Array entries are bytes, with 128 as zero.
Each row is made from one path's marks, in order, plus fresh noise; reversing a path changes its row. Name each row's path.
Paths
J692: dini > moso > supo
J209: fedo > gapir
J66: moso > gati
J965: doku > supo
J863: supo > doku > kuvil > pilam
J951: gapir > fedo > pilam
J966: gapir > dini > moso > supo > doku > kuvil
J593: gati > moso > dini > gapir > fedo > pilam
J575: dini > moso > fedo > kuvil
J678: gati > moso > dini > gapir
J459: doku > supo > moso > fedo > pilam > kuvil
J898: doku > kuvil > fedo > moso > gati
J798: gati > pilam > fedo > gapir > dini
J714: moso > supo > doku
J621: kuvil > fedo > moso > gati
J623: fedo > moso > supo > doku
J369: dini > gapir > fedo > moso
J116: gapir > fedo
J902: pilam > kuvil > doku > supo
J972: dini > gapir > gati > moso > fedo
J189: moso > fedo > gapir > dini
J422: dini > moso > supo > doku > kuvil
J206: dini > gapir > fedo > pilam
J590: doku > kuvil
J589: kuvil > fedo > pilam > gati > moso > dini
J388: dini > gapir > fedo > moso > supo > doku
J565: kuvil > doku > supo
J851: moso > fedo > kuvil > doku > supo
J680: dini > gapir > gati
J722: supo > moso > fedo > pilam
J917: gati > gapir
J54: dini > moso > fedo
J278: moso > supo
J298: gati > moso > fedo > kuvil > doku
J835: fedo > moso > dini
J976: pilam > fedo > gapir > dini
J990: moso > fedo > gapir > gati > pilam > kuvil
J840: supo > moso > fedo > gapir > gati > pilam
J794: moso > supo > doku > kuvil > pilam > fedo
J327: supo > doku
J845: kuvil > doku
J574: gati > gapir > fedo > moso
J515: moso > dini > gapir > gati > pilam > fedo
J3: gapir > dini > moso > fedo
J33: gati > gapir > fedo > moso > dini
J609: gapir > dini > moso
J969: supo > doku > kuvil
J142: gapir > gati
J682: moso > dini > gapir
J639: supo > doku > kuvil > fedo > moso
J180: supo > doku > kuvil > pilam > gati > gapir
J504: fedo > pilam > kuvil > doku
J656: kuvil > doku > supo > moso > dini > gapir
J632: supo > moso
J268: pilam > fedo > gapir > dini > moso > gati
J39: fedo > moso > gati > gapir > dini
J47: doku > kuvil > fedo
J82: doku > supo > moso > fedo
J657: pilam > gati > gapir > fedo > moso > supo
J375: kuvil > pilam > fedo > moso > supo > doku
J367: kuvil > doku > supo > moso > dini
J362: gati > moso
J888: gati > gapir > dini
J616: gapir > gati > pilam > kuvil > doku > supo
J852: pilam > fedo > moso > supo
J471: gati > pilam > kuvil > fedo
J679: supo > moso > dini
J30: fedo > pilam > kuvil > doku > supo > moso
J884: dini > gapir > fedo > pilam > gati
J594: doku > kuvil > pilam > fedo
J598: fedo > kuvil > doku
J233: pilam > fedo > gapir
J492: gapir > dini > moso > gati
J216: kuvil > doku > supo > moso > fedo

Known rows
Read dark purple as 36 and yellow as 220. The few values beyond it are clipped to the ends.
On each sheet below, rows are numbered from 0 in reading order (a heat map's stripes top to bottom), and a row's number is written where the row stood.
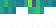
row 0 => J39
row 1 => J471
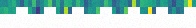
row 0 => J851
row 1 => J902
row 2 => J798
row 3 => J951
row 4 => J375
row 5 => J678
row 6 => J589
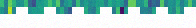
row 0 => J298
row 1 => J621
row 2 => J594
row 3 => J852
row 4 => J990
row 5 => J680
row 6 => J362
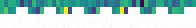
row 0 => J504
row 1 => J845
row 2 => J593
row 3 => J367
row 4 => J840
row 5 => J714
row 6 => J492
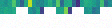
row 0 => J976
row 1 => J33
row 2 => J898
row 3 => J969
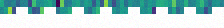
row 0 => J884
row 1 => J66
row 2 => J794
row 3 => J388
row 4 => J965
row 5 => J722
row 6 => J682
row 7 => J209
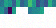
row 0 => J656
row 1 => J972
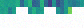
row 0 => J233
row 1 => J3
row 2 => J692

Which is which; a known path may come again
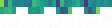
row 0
J471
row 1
J189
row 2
J66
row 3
J142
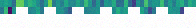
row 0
J990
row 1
J917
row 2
J590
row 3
J369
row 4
J3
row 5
J598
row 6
J47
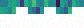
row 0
J623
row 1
J327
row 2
J278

